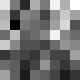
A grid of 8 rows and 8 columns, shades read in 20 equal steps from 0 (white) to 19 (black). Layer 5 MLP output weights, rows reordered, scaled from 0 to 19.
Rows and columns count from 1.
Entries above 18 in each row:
0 0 1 0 0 0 0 0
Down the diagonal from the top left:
2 15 10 11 14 14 15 15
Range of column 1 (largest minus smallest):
13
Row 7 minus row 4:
0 7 4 3 -1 12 6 1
